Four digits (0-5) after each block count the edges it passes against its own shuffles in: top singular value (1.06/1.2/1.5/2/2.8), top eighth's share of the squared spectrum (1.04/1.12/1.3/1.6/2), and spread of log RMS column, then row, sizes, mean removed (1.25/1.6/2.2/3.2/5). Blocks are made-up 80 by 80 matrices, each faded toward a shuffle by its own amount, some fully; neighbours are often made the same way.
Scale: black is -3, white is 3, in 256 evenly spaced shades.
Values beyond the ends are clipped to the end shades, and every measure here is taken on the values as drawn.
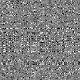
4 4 1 3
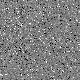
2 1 0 1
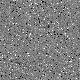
0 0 0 0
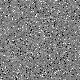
1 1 0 0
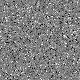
0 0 0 0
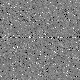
3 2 0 1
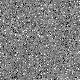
0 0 1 0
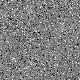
0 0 0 0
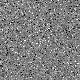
0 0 0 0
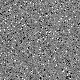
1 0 0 0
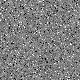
0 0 0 0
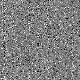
1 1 2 0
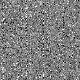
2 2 2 0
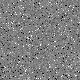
0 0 0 0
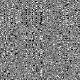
4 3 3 2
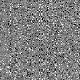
4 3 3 1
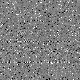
3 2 0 1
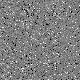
2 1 0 0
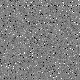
2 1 0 1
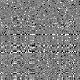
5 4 2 3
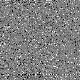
3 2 0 1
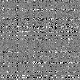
2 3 3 4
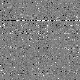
3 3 1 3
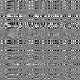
5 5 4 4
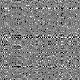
4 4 2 3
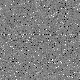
2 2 0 1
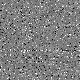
2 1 0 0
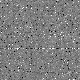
3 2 0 1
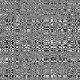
5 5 3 4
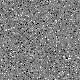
0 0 0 0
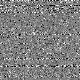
2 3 0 3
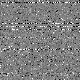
2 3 0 3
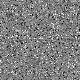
1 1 0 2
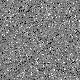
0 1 0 1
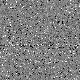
1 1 0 1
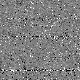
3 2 0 2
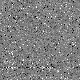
2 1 0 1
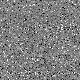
1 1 0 1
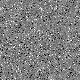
0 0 0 1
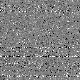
2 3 1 3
